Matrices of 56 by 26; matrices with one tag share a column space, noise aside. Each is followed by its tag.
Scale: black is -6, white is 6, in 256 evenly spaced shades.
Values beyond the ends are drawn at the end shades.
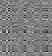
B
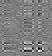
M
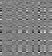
B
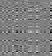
B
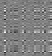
B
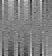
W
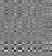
M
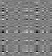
B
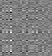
B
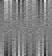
W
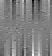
W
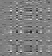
B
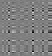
B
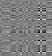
B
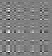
B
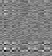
M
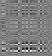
M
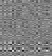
M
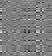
B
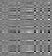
B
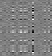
B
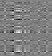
B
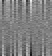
W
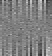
W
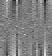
W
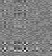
M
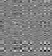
M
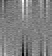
W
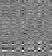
M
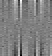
W
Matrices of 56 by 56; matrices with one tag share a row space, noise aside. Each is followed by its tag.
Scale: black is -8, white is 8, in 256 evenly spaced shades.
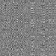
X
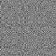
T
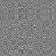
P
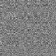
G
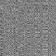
G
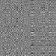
X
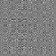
P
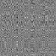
X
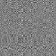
P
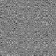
G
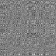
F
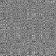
F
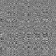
G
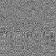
F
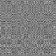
T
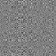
P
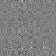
P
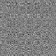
G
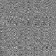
G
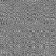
F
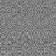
T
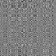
P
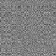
T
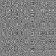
X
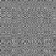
T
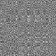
G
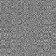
T
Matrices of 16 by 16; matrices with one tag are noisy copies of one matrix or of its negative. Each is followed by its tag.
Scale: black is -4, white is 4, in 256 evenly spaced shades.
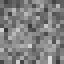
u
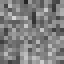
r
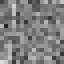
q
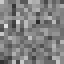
q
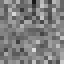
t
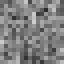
r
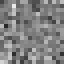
q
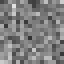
q
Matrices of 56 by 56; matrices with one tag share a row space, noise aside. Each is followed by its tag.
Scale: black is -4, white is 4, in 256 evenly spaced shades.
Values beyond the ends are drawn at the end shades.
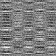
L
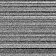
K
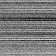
K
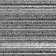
K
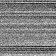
K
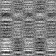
L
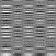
L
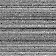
K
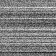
K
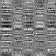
L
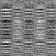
L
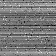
K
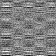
L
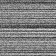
K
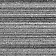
K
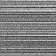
K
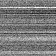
K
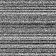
K
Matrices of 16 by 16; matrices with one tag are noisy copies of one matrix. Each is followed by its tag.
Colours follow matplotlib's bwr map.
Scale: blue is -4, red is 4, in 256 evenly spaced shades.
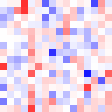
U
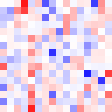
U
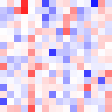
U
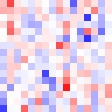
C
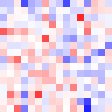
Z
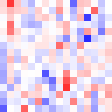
C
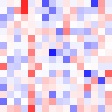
U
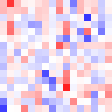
C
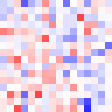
Z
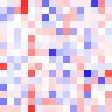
U
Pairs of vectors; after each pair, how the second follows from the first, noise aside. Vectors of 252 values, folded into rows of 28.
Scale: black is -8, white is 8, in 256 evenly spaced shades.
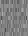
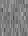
shuffled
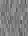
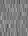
shuffled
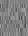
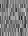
scaled up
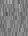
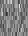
scaled up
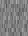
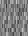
scaled up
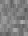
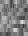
scaled up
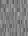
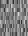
scaled up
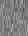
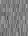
shuffled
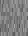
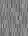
shuffled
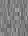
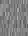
shuffled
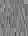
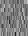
scaled up
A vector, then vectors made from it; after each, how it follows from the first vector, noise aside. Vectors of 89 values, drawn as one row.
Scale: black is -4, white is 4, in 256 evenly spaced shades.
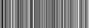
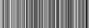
reversed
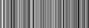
negated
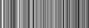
negated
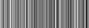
reversed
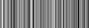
negated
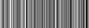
reversed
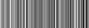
reversed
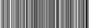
reversed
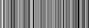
negated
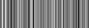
negated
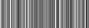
reversed
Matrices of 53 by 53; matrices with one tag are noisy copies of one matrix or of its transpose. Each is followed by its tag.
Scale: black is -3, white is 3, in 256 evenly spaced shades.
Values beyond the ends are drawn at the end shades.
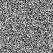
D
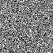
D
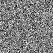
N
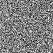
D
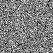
D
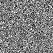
N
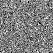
D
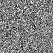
N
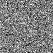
D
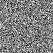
D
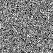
D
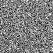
D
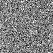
D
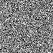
D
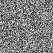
N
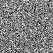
D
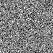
N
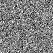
N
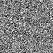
N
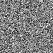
N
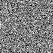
D
